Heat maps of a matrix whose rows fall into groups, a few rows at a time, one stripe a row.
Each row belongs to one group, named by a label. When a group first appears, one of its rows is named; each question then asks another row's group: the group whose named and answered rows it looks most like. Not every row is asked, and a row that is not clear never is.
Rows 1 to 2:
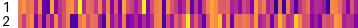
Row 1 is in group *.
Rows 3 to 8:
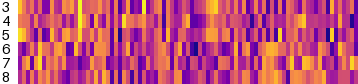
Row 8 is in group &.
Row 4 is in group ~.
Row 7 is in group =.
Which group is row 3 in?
*
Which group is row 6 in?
&
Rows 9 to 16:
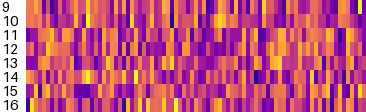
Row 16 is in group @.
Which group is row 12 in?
&
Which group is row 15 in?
=
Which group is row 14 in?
~
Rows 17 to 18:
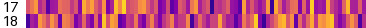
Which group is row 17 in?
~
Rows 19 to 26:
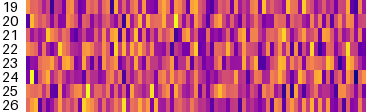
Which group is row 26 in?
~
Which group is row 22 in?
~
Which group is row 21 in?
&
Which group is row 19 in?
*
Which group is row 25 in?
*
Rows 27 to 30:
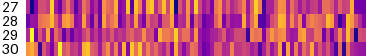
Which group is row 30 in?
~
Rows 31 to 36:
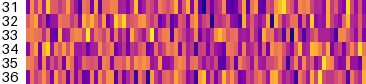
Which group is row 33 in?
*
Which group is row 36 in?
=
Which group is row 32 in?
~
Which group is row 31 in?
&
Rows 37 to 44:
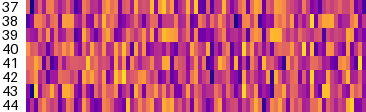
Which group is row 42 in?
~
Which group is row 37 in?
&
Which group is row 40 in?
~
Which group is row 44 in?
@
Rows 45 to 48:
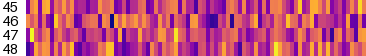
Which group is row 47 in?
=
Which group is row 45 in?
=
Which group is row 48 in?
=
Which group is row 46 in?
~
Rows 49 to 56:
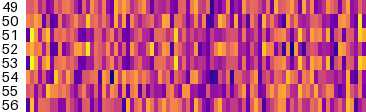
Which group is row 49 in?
~
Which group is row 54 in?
~
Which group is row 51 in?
=
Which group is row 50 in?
*
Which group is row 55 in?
&
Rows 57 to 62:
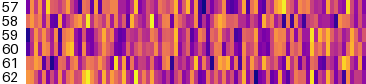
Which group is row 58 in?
*
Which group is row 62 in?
~
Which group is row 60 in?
@
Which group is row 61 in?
*
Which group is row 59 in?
@
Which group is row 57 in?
&
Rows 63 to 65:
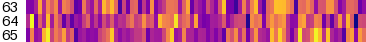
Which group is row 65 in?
=
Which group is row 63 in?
&
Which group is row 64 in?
&
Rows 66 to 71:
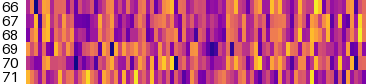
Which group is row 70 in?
=
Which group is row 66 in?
=
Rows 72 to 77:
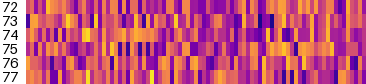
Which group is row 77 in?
*
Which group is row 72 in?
&
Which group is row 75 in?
&
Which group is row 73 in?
@
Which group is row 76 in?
*
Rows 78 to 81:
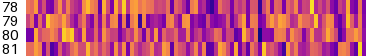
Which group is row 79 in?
&
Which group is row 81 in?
*
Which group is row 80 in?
@
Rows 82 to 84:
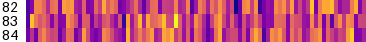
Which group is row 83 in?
@
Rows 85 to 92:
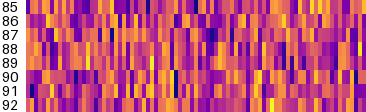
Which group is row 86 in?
&
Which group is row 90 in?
=
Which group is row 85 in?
=
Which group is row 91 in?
@
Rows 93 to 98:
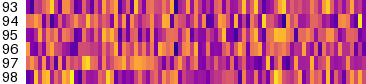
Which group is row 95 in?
&
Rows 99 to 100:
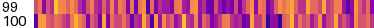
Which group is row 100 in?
@
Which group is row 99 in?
&
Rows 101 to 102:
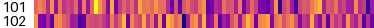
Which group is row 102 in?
&
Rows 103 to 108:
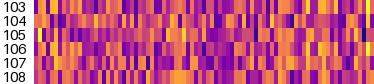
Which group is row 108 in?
=
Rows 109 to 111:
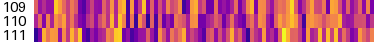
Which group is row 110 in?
&
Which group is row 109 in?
&
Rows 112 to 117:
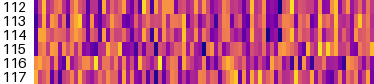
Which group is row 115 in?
=
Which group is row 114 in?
@
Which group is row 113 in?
@
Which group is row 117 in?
*
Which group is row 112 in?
@
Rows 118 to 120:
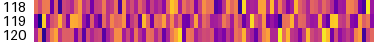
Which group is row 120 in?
=
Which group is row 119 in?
@
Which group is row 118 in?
*
